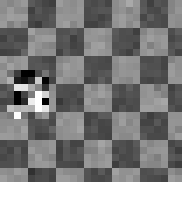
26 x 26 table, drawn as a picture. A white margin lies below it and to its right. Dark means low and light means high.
Mirror symmetry: none. Grain: checkered. Slope: none. Roughest part: middle left. Odd patch: rougher, in the middle left.
